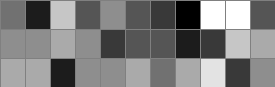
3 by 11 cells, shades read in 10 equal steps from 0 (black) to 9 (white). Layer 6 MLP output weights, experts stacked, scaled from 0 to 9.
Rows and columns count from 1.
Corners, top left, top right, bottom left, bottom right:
4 3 6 5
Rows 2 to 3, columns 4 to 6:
5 2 3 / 5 5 6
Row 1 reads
4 1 7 3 5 3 2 0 9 9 3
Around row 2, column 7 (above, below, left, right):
2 4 3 1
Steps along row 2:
same up down down up same down up up down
